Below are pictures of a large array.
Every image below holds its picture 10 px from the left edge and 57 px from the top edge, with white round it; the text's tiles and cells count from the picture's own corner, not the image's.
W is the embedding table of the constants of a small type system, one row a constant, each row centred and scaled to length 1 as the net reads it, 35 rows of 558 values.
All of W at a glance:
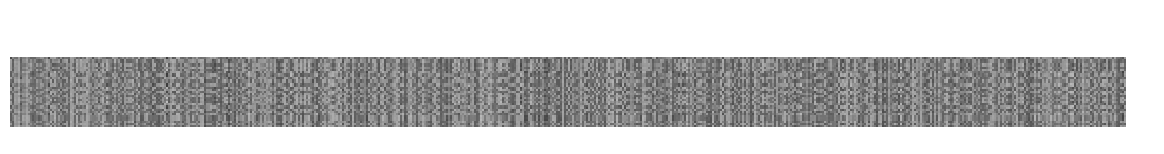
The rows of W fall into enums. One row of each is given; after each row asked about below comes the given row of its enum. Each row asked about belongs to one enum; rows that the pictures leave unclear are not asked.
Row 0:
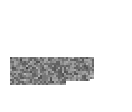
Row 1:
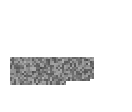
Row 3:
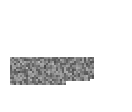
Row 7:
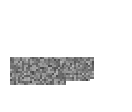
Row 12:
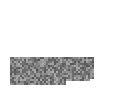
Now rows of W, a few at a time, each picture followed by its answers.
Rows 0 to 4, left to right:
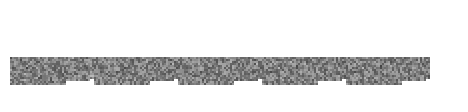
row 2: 1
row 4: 3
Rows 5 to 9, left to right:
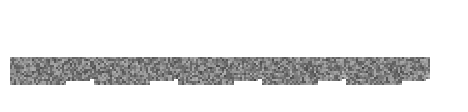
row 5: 1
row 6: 3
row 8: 0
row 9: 0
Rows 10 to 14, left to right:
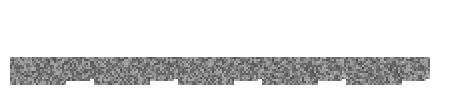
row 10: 1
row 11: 12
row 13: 0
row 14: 0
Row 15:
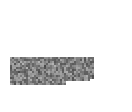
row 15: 3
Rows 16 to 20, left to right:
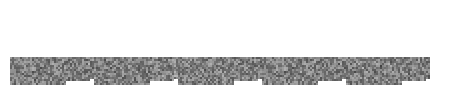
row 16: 1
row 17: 0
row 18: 12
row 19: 1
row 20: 3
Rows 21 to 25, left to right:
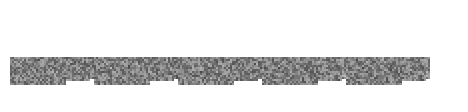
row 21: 12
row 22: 3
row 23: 1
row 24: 0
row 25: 0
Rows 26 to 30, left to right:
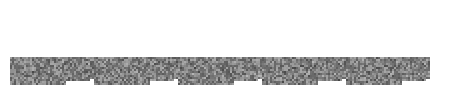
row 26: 1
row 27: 12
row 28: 0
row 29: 7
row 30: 7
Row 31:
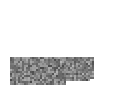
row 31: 7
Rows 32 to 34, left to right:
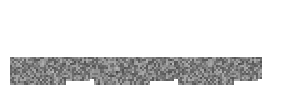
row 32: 12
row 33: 1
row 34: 12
